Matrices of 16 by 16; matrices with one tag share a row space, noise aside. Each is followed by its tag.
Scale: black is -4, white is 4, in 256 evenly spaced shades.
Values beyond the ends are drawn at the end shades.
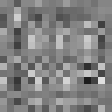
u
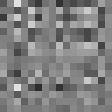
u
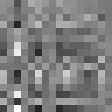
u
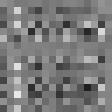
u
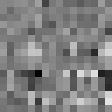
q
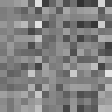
q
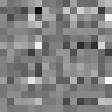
q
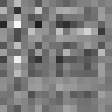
u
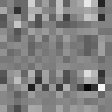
u
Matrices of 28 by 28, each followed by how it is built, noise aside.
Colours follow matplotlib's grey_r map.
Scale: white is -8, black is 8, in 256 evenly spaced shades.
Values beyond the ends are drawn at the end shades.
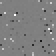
sparse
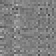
low rank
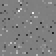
sparse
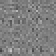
low rank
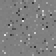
sparse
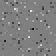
sparse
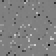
sparse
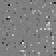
sparse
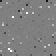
sparse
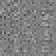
low rank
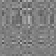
low rank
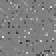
sparse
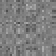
low rank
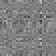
low rank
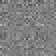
low rank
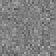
low rank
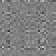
low rank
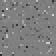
sparse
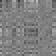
low rank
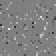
sparse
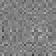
low rank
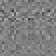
low rank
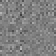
low rank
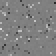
sparse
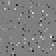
sparse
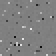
sparse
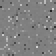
sparse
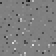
sparse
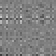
low rank
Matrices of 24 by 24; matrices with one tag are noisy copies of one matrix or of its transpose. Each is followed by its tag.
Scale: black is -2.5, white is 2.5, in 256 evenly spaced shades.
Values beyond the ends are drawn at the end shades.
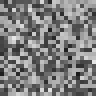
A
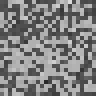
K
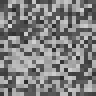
K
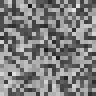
A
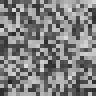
A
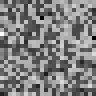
A
